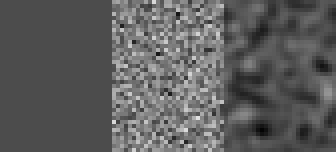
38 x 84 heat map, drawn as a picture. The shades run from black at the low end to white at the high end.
It is made of 1 by 3 panels. Panel 1,1: low, flat. Panel 1,2: middling, fine-grained, strong in contrast. Panel 1,3: low, blotchy.
